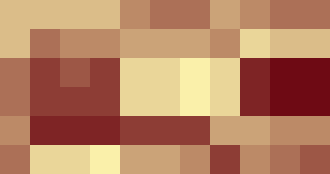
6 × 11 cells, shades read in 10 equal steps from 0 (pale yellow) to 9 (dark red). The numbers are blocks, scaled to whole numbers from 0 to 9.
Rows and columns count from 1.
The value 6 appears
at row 3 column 3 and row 6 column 11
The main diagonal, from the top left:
2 5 6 7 7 3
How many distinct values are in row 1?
4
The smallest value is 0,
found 3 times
